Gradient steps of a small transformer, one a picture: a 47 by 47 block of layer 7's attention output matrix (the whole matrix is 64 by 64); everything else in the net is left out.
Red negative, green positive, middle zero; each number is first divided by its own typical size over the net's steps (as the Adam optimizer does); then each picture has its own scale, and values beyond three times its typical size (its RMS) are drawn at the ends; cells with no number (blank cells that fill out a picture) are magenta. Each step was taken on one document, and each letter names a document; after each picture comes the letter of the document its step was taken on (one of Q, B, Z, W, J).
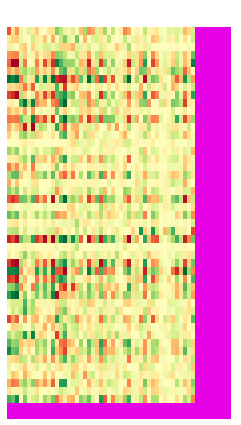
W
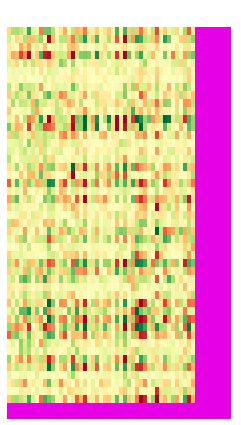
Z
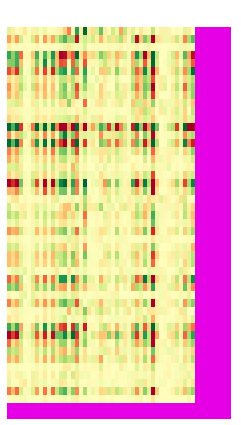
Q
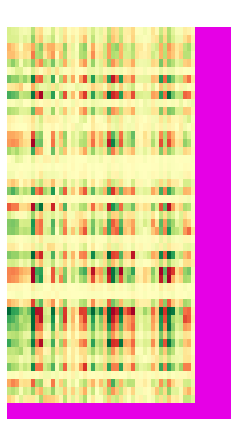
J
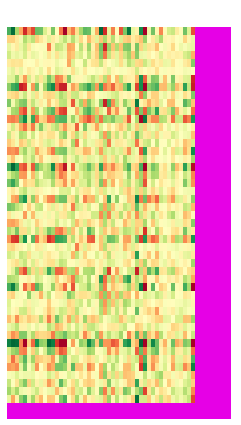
W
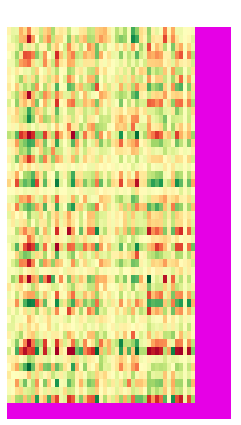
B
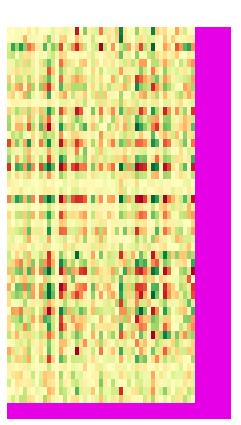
Z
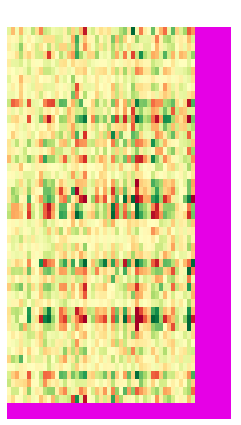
Z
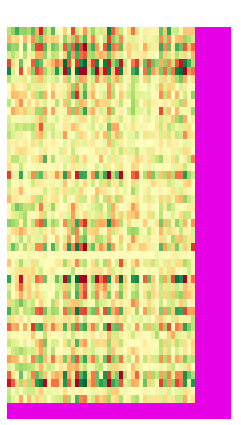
J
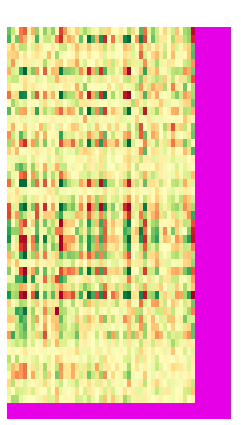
W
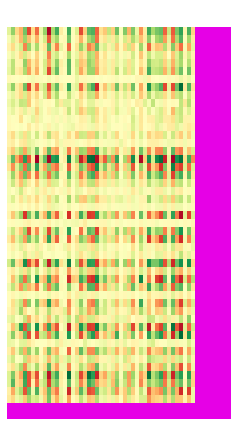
B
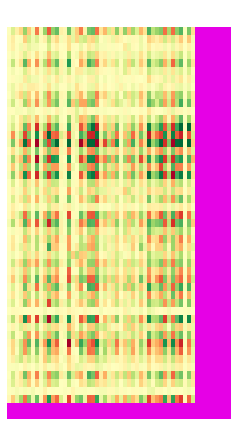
B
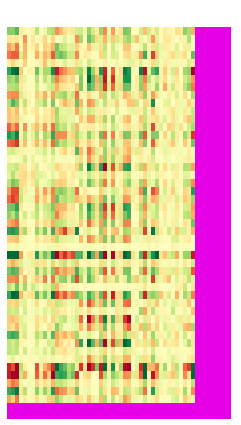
W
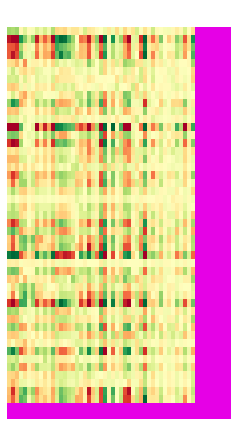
W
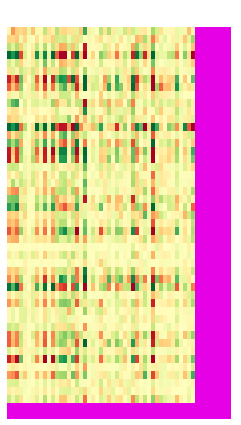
Q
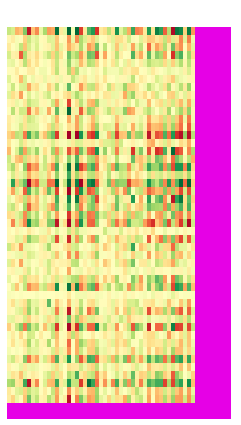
B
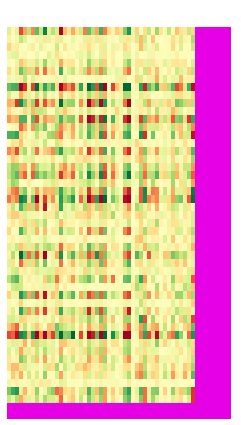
W
